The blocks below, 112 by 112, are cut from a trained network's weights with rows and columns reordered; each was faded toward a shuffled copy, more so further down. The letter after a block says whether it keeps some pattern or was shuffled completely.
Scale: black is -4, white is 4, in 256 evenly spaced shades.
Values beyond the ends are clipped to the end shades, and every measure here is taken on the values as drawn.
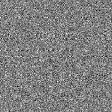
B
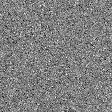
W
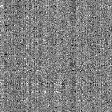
B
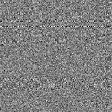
B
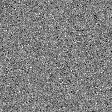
W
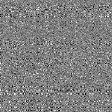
B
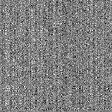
B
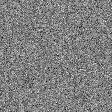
W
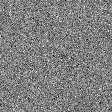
W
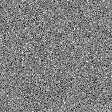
W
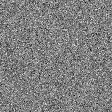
W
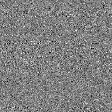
B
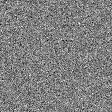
W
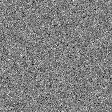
W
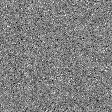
W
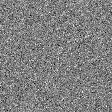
W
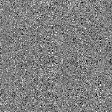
B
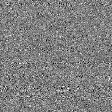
B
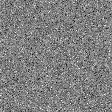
W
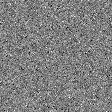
W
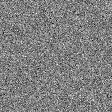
W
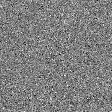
W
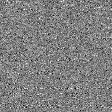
B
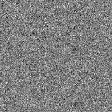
B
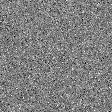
W
